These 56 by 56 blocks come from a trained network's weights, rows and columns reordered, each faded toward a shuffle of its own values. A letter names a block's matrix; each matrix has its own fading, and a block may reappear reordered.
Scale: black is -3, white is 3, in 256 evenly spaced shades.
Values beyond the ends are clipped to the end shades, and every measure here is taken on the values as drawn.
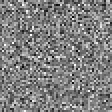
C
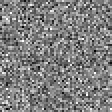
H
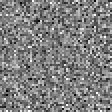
H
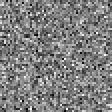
H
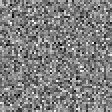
C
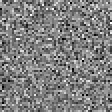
C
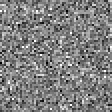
H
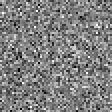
H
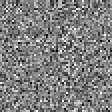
C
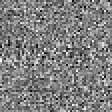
H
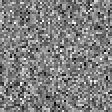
H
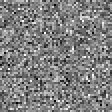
H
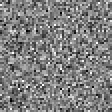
C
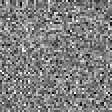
C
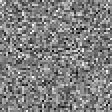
C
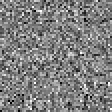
H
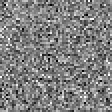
H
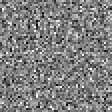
H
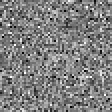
C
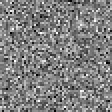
H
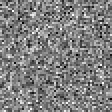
H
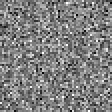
H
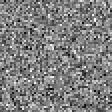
H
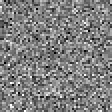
H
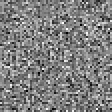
H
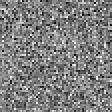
H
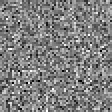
C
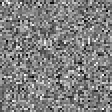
C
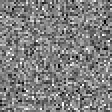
H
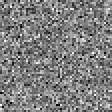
H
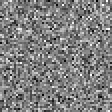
H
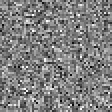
C
